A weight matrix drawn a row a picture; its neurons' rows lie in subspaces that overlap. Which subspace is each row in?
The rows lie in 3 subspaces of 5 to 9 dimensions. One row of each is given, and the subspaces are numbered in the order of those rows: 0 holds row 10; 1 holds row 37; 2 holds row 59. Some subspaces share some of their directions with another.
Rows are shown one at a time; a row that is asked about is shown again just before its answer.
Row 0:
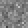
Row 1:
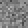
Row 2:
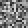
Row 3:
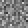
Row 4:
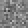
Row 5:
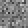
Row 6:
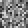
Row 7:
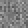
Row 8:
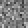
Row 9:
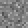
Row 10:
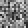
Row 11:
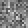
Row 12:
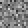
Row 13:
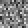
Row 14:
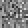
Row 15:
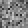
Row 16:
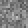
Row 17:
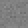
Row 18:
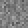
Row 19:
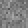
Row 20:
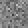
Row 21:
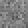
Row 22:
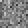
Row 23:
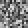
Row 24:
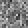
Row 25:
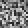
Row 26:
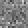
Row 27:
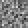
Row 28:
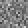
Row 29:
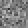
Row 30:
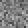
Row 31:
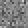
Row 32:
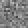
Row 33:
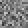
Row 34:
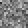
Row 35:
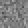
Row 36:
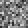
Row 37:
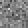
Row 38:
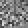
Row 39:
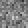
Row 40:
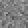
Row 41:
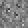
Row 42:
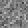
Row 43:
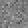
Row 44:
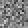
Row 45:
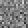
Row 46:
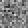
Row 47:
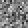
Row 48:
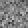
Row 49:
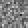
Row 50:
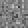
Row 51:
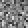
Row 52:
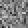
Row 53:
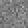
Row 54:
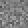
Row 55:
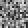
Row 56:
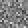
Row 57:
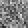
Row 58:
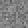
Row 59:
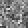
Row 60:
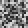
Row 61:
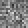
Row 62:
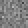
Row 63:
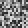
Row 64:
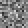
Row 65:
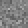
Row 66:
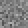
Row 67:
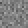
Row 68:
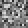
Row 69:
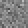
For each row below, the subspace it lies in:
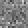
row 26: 2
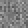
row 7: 0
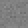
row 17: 2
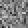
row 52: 2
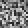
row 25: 0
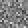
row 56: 1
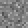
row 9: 2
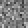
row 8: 0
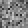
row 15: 1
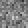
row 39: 0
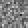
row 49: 0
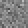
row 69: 2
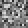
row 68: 2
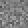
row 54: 0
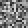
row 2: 2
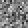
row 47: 0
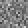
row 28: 1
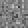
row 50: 0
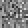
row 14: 0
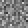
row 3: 0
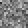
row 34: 1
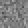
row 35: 2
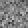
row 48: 2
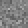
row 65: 2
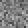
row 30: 1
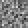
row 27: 0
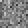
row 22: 1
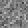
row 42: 2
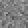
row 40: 1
